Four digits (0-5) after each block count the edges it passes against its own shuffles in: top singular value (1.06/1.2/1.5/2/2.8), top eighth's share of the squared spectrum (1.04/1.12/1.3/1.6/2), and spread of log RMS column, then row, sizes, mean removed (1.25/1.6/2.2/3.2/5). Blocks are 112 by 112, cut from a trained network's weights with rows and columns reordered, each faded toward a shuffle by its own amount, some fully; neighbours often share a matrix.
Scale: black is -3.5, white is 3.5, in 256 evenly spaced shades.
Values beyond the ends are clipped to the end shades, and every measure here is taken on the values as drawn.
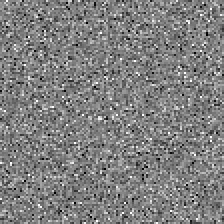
0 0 0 0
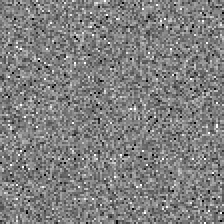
1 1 0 0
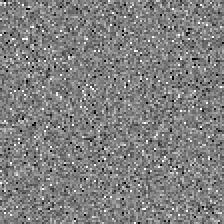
0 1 0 0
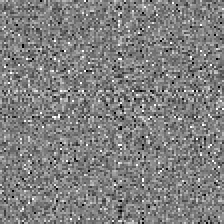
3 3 2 2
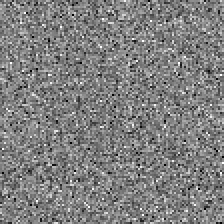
2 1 0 0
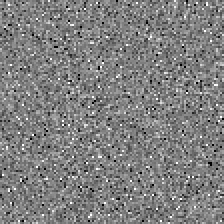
1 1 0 0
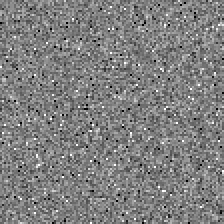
0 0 0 0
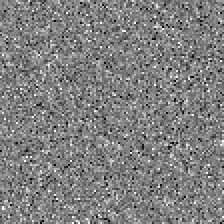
1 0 0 0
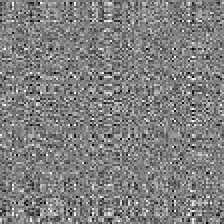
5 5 3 4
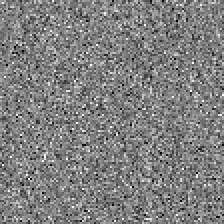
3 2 1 1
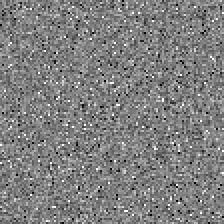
0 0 0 0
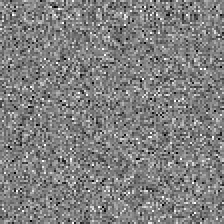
3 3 0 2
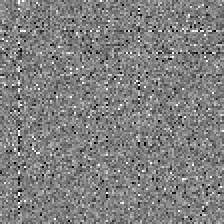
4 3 2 2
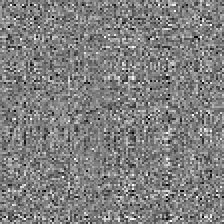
4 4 3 3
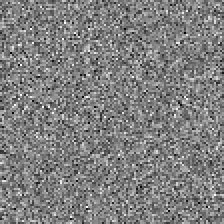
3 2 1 0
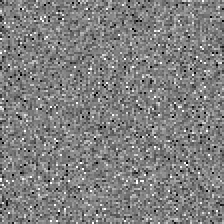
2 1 1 0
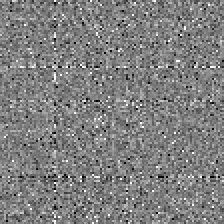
4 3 2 2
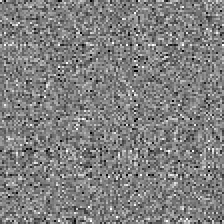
4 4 2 3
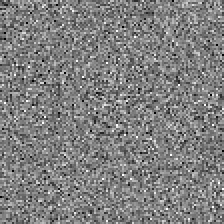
2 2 0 0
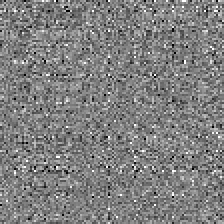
4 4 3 3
